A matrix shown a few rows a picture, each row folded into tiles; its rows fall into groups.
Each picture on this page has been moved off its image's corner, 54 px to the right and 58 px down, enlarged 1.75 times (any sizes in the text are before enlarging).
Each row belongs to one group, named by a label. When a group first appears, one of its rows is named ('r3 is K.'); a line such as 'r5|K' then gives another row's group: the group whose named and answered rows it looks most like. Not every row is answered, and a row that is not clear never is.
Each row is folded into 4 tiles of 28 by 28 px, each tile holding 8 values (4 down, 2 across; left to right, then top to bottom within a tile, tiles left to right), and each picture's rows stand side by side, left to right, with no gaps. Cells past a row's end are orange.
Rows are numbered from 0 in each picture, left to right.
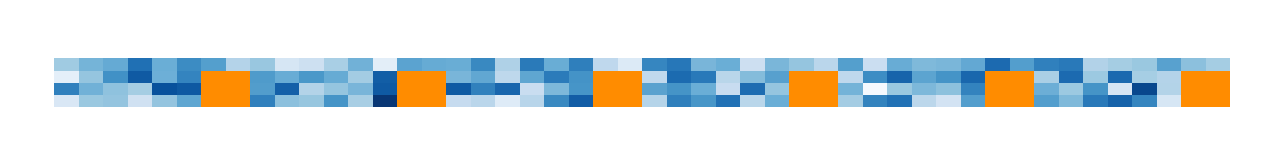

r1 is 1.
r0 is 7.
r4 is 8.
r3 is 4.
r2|7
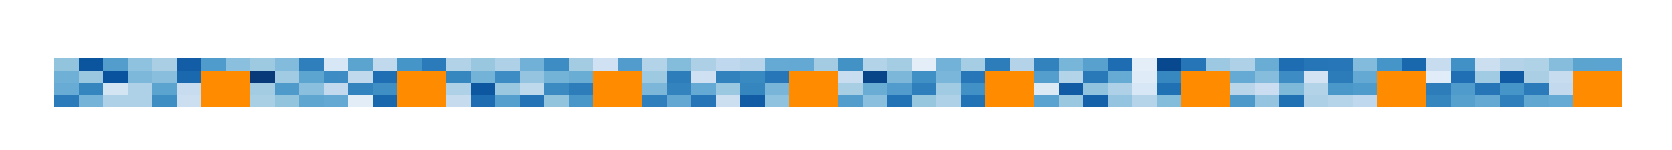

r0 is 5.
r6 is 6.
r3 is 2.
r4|8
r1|1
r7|2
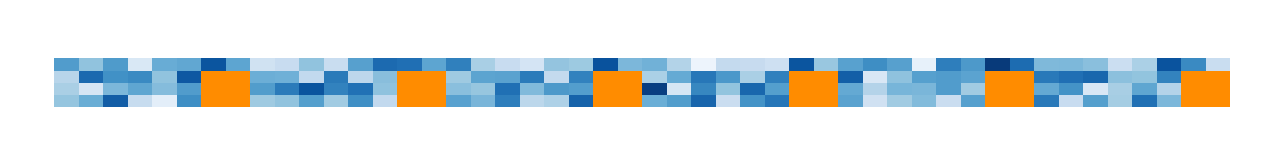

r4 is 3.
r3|8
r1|2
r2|8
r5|5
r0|8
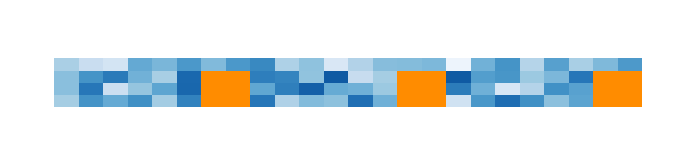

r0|1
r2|1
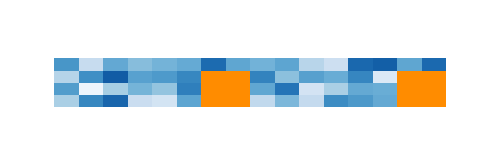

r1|3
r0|8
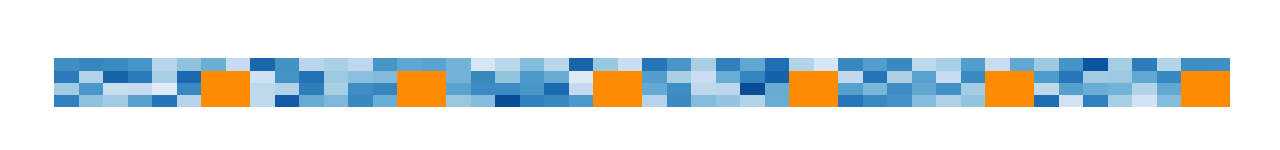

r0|5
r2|2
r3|7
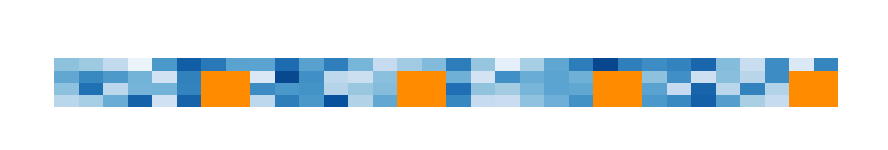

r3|4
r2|3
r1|4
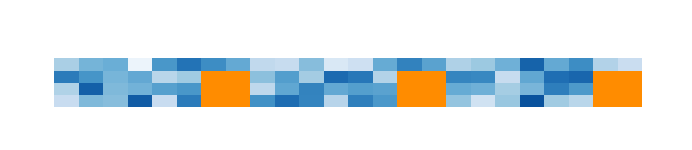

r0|1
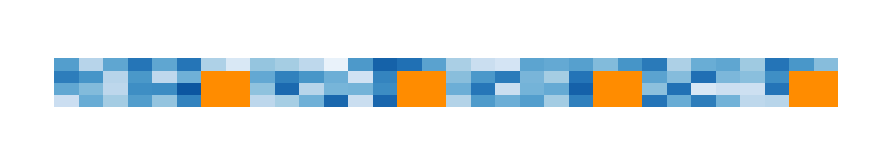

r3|5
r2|1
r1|1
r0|7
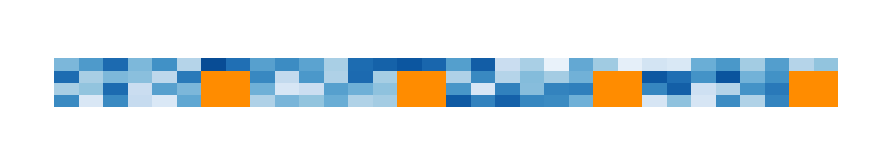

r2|4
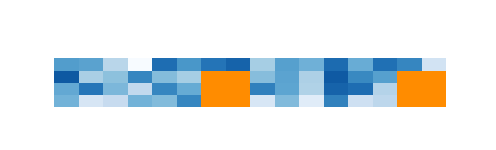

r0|3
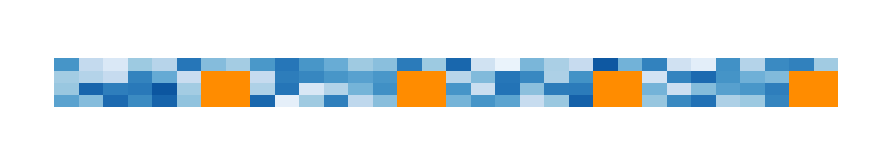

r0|2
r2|8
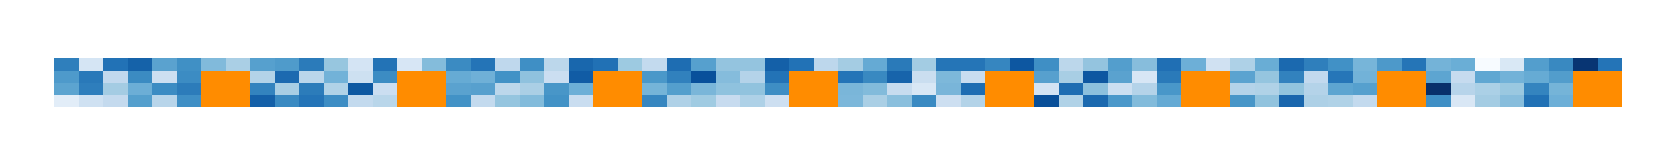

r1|4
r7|3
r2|5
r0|7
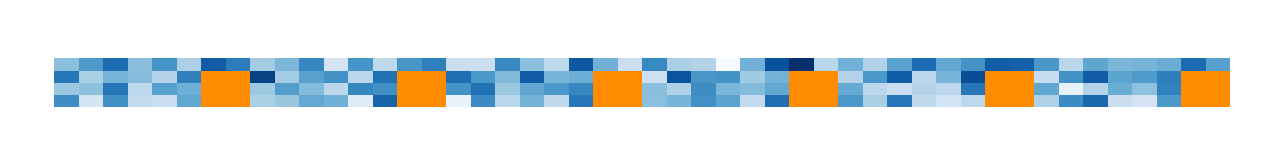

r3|8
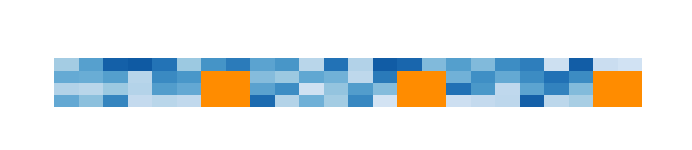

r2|7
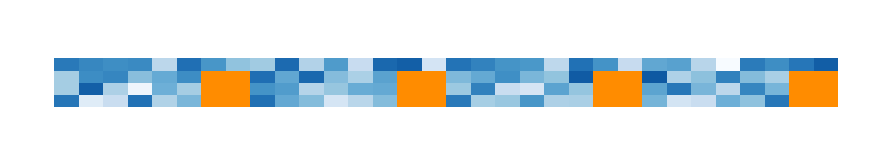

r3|3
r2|5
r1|5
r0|5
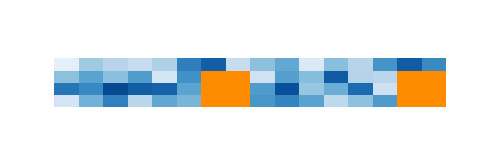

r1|2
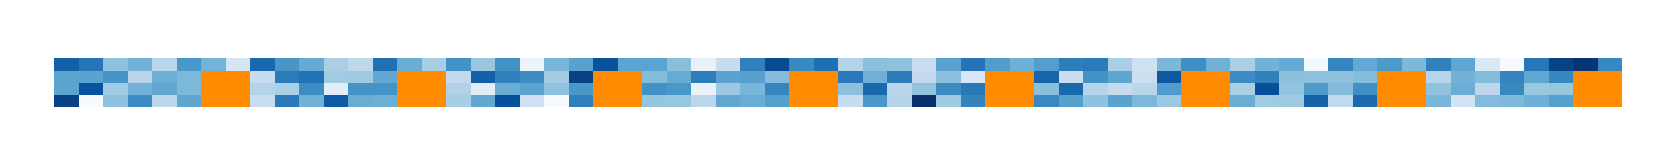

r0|5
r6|1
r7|3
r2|8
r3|3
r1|4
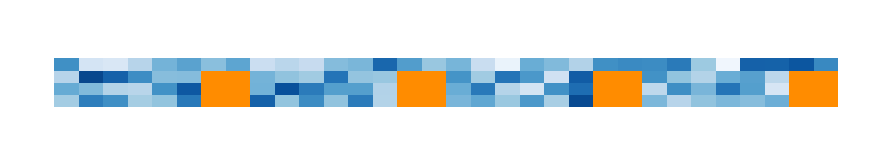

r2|1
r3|3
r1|2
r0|8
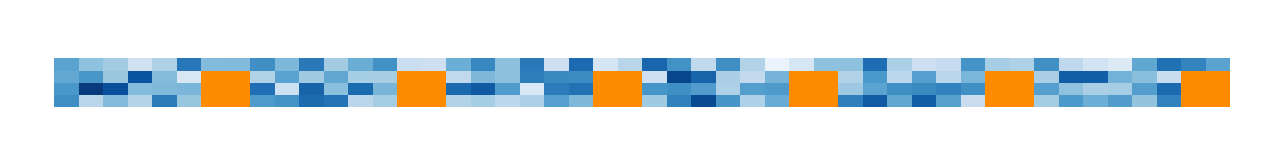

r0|2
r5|8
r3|4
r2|7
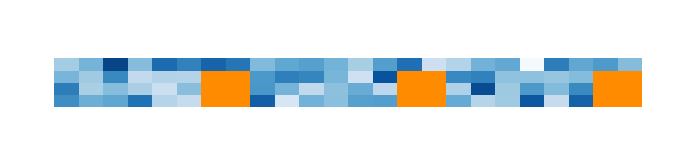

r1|5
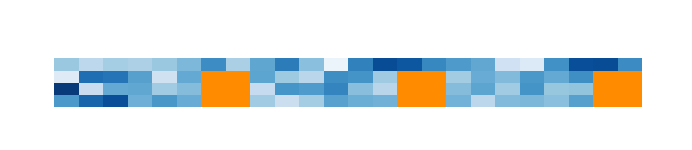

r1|3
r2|3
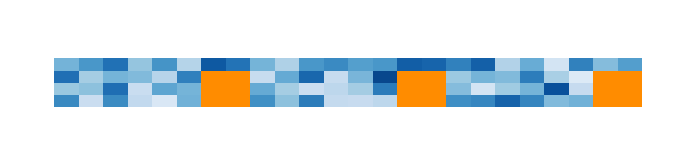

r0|6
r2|4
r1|6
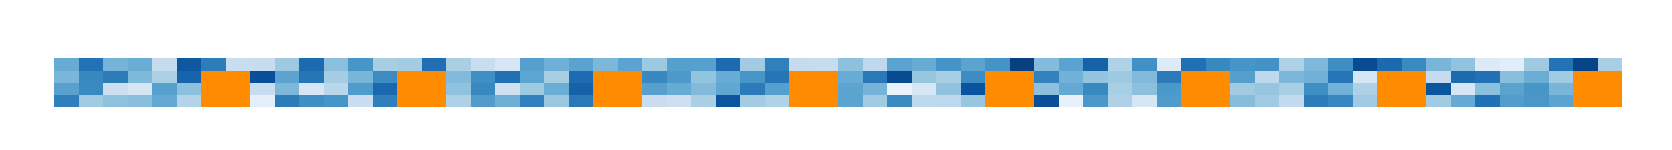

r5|6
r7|8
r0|5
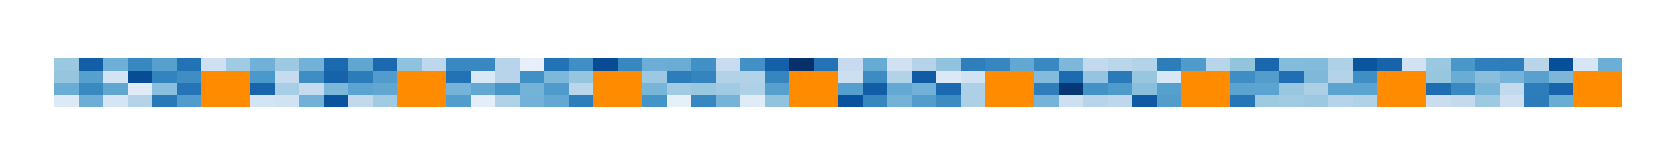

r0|7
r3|6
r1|7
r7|7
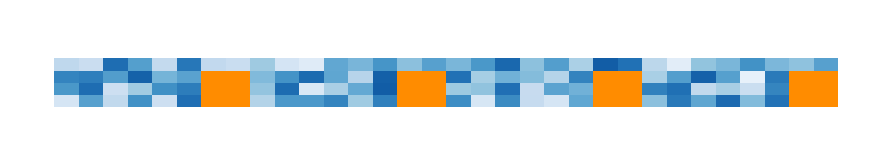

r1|1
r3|1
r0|7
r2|6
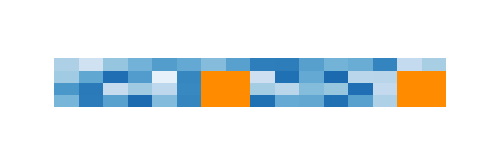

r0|1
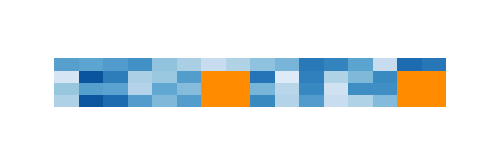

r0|4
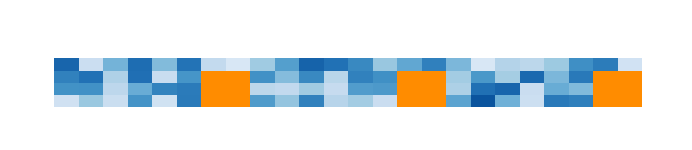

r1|6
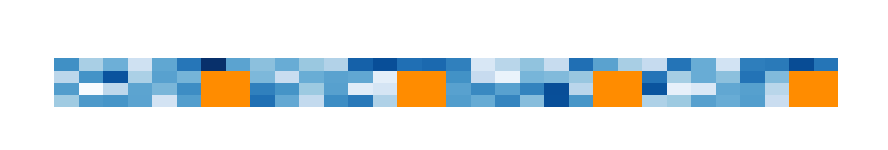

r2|2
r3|3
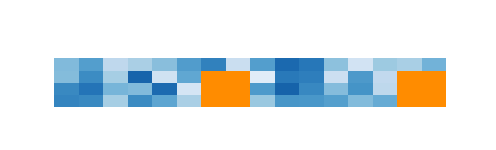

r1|4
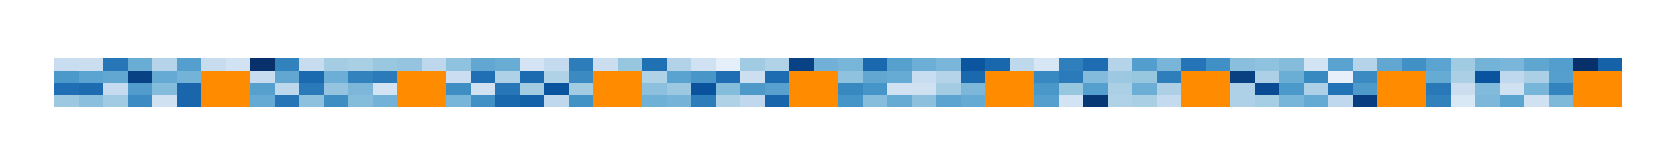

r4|5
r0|7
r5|6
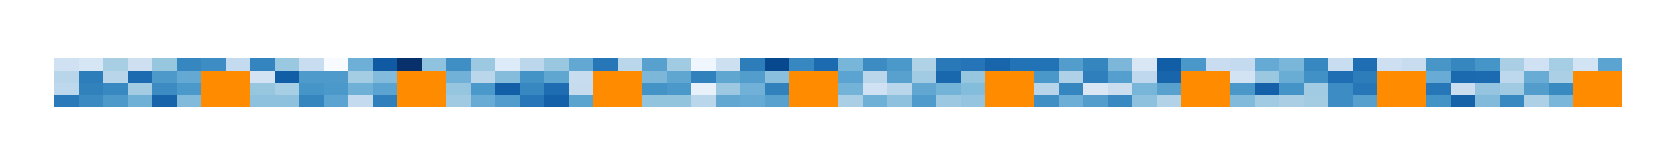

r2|2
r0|2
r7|4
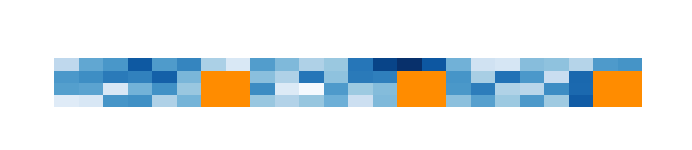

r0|7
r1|3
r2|1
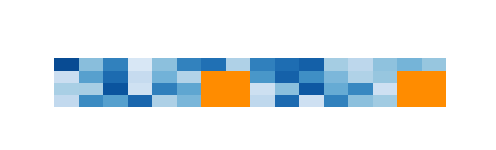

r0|4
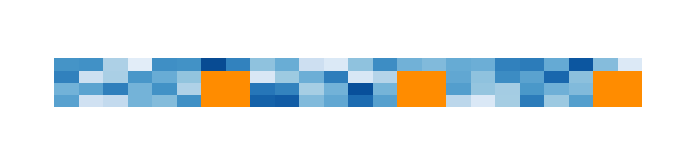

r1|2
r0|3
